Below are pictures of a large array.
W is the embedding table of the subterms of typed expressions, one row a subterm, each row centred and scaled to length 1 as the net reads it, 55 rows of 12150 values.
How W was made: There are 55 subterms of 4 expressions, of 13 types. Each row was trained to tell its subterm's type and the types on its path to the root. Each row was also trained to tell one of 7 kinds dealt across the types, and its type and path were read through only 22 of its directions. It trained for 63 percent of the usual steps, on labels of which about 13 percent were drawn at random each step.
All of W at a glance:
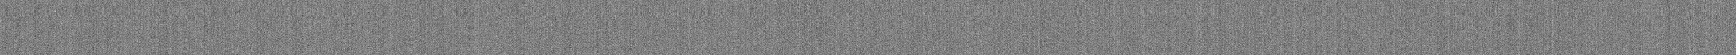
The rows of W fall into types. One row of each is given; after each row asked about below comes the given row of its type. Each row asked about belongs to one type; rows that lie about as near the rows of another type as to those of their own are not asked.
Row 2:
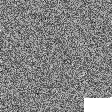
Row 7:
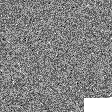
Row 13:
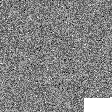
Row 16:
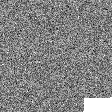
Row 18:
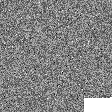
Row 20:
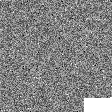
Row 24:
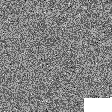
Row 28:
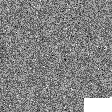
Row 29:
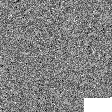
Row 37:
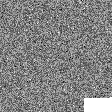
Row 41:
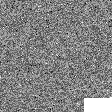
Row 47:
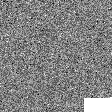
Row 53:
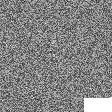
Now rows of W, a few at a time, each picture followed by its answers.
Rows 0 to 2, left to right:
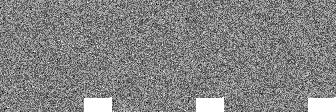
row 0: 16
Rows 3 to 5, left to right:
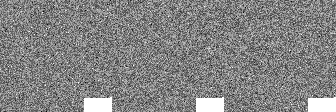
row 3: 16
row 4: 18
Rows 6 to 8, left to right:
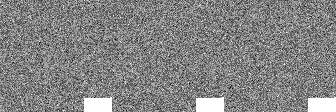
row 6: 20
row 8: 13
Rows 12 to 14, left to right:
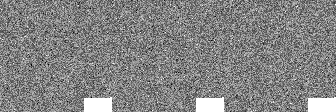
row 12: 13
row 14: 13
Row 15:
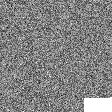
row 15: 7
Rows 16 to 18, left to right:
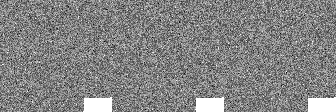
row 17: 41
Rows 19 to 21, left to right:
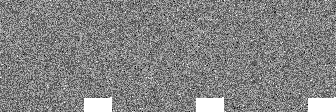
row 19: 24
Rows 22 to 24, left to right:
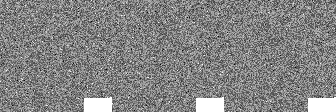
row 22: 28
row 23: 16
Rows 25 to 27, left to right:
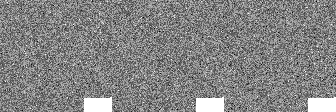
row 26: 24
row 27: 13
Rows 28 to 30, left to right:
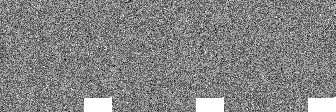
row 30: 53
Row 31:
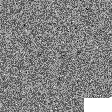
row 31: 28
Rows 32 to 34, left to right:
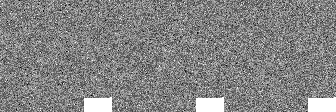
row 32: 41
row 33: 7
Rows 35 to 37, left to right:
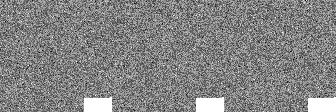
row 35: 16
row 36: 7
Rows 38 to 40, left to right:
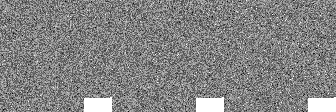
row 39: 47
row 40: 18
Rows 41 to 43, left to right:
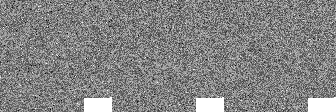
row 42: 20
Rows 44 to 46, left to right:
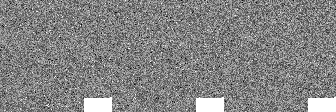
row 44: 41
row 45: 47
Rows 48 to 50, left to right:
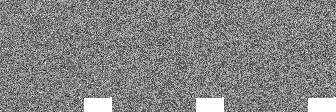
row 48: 24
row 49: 24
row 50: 7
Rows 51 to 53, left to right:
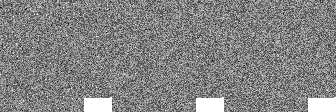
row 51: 47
